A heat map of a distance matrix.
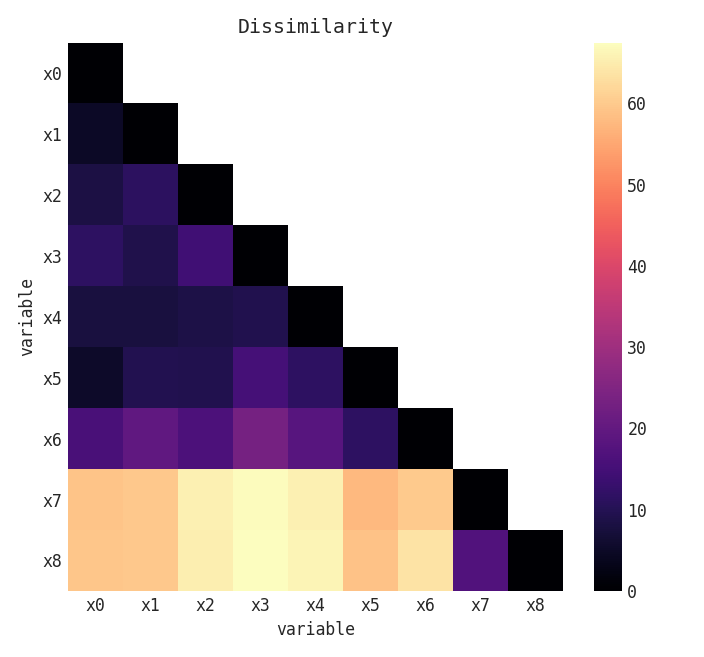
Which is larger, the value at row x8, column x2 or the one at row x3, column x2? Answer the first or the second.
the first
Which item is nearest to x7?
x8
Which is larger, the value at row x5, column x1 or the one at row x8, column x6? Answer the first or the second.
the second
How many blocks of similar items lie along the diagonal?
2
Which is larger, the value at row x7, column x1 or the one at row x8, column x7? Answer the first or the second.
the first
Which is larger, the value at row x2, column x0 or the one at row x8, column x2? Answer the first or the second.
the second
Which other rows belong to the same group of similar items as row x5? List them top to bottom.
x0, x1, x2, x3, x4, x6
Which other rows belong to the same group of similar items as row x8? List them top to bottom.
x7
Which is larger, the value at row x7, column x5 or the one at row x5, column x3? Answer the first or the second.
the first
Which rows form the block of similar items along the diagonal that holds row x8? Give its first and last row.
x7 to x8
